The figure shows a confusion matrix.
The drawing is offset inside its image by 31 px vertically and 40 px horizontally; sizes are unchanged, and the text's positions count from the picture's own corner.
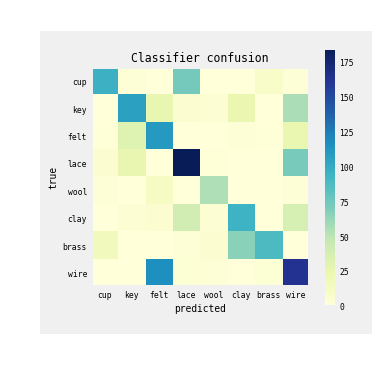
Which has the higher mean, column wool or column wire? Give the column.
wire
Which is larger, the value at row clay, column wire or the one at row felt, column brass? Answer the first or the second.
the first
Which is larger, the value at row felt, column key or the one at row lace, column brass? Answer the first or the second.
the first
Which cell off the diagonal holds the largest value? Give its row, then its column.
wire, felt
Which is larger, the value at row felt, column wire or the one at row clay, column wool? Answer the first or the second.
the first
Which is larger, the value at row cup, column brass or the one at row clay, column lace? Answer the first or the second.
the second
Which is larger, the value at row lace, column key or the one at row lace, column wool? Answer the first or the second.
the first
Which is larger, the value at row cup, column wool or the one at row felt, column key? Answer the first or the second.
the second
